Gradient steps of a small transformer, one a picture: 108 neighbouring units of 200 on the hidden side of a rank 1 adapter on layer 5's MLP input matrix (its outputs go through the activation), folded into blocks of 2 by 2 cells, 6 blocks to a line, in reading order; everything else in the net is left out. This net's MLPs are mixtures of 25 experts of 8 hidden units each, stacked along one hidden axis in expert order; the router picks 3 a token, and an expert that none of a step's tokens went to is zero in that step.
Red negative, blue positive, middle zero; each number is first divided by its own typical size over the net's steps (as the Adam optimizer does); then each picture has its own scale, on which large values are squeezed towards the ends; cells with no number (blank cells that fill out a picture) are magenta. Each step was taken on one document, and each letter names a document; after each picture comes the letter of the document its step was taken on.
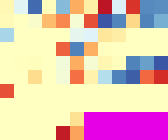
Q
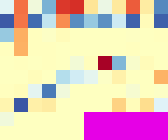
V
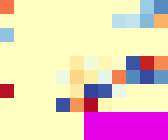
Q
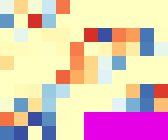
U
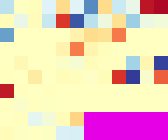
Q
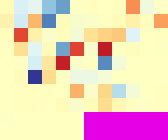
V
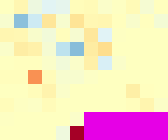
V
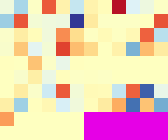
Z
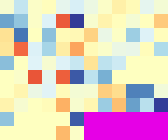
Z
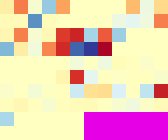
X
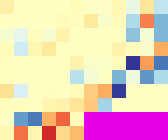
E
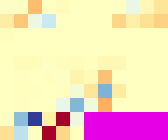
E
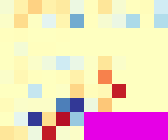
E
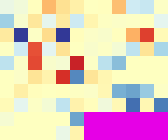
Z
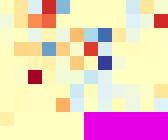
V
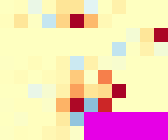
E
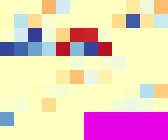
X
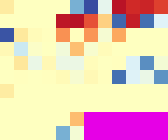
Q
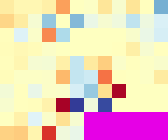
E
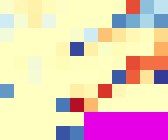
Q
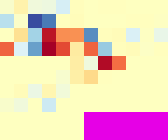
V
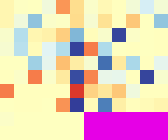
V
